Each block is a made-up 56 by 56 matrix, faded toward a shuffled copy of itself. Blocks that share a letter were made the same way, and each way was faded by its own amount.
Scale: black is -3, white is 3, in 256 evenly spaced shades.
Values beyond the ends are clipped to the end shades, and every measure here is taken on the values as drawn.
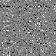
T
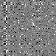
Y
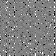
Y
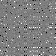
Y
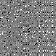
Y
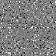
T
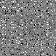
T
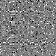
T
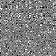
T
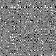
T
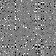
Y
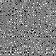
T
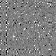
Y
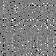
Y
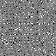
T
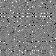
Y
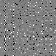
Y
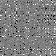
Y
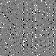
Y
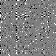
Y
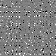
Y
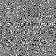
T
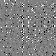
Y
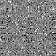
T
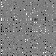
Y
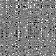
Y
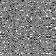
T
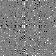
Y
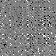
T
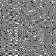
T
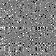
T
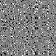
T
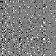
Y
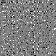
T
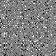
T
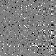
Y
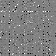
Y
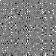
Y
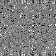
T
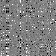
Y
